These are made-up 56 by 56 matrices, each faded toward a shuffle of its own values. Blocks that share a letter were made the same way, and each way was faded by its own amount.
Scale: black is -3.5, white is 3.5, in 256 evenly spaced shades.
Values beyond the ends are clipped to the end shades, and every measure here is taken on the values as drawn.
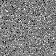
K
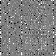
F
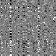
F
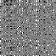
F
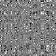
F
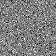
K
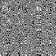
F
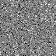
K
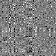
F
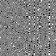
F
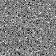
K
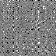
F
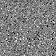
K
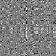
F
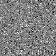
K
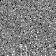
K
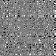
F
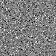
K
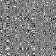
F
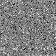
K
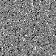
K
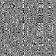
F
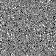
K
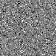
K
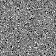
K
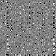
F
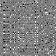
F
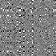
F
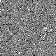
K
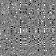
F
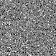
K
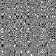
F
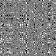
F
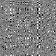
F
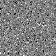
K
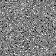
K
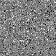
K
